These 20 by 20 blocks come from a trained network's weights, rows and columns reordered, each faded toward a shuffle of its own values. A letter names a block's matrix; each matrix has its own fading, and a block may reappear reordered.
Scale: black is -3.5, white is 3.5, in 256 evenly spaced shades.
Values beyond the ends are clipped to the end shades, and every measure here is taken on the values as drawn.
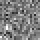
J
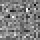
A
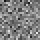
A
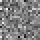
A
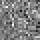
J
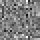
J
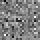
J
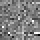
A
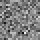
A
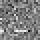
J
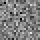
J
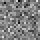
A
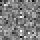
J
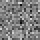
J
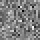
A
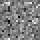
J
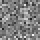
A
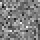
A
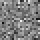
A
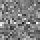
J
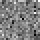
J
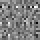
J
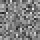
A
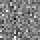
J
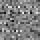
A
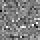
A
